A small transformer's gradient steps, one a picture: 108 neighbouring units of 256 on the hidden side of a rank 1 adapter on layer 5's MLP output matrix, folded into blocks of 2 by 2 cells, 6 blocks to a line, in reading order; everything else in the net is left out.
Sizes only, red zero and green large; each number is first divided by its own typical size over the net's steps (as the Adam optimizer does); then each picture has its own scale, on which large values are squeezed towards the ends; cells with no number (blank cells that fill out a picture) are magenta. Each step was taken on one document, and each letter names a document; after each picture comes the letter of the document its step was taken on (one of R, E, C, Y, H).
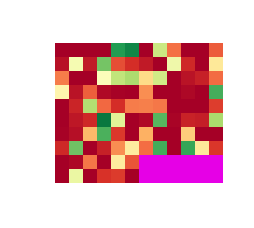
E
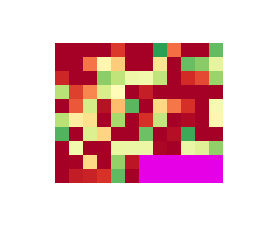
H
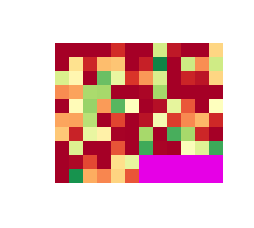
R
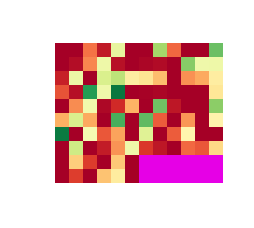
H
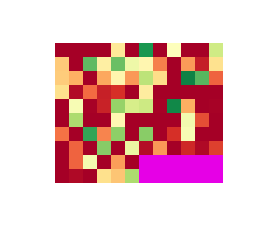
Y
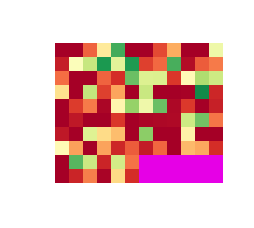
E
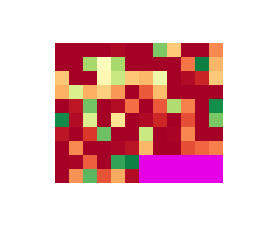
H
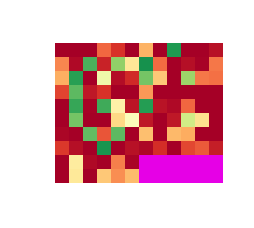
Y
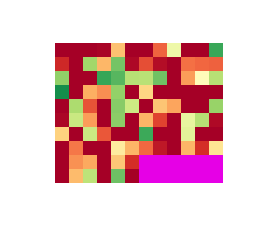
H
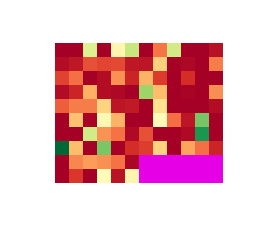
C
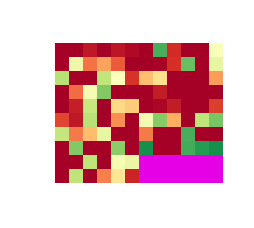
R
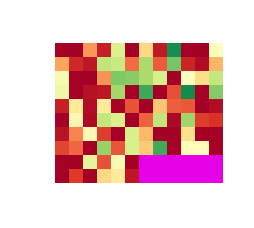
E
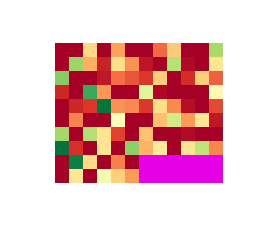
C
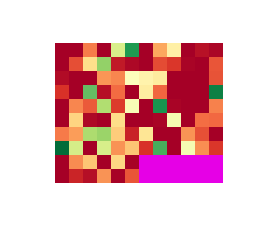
C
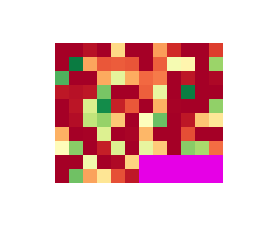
R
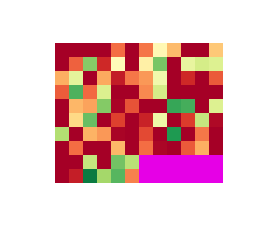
R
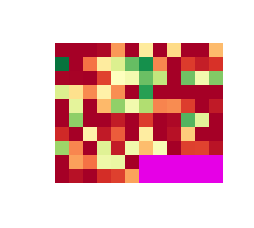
Y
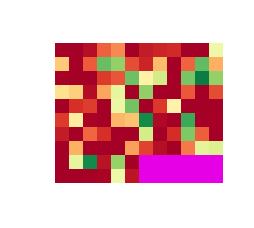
H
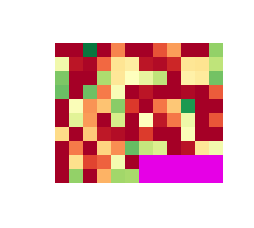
E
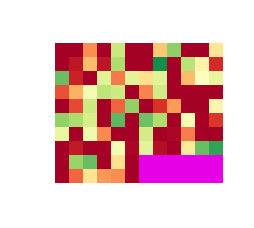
H
